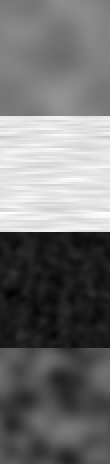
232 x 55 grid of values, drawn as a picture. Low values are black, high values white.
It is made of 4 by 1 panels. Panel 1,1: middling, smooth, faint in contrast. Panel 2,1: very high, streaked across, faint in contrast. Panel 3,1: very low, blotchy, faint in contrast. Panel 4,1: low, smooth.
